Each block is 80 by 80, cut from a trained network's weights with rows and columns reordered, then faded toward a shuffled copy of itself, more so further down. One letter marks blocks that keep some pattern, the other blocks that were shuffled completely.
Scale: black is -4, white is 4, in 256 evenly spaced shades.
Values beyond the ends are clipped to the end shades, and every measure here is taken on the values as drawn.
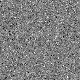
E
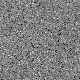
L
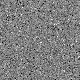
L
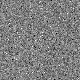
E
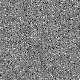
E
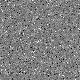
E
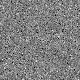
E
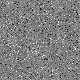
E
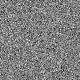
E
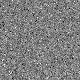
L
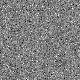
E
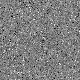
L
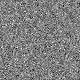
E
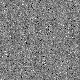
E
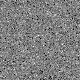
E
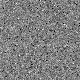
E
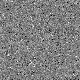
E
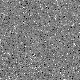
E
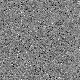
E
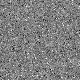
L
